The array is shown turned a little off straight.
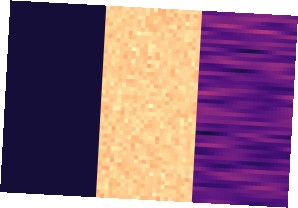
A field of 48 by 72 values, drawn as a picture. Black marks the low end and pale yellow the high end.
The table splits into one row of 3 panels. Panel 1,1: very low, flat. Panel 1,2: very high, fine-grained, faint in contrast. Panel 1,3: low, streaked across.
